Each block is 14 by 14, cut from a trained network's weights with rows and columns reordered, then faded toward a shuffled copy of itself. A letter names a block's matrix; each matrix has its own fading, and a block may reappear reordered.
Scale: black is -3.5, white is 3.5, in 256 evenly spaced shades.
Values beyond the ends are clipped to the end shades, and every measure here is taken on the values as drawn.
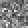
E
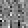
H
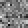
H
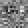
H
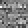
E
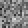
E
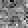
E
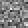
H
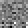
H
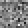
E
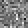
E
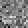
H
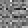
H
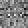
H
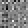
H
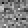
E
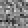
E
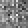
H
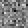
H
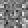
H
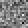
E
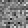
E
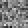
E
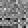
H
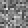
E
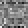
H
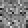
E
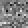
H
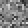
E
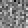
E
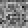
E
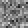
E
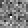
E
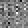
H
